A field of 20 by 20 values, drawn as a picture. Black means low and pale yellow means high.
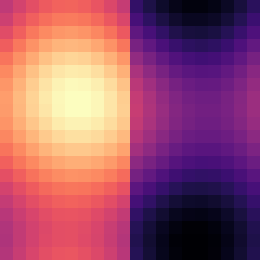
Lone odd cells: none. Ninth with the lowest average: bottom right. Seam: vertical, 50% of the way across, the left part higher. Ninth with the highest average: middle left.
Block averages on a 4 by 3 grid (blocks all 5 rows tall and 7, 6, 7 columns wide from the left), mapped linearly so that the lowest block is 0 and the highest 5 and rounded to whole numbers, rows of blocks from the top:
421
542
431
320
